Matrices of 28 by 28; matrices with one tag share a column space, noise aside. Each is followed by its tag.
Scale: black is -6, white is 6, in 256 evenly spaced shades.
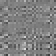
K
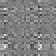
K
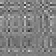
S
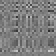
S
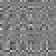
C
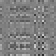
K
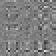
C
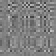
S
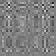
S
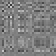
S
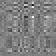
S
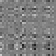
K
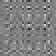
C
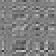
C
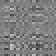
K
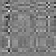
S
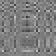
S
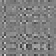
K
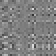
K
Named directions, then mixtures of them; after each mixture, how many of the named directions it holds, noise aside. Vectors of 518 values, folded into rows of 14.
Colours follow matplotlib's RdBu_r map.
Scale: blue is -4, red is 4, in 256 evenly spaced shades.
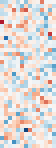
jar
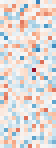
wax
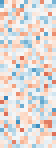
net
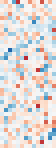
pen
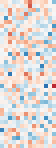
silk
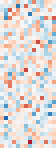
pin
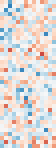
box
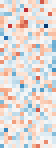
three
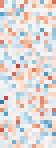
one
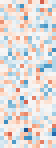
three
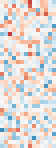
two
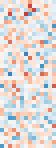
one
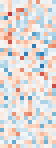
three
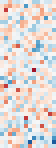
three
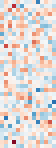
three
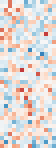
one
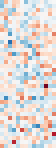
three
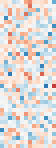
one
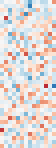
one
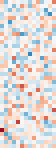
three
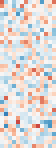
one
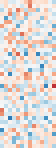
one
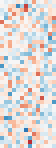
two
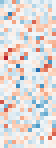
two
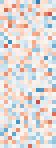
two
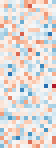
two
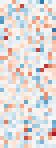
two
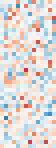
one
